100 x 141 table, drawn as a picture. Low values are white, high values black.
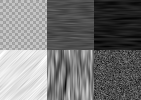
The table splits into 2 rows of 3 panels. Panel 1,1: low, checkered. Panel 1,2: high, streaked across, faint in contrast. Panel 1,3: very high, streaked across, faint in contrast. Panel 2,1: very low, slanting up to the right, faint in contrast. Panel 2,2: middling, streaked downward, strong in contrast. Panel 2,3: high, fine-grained.
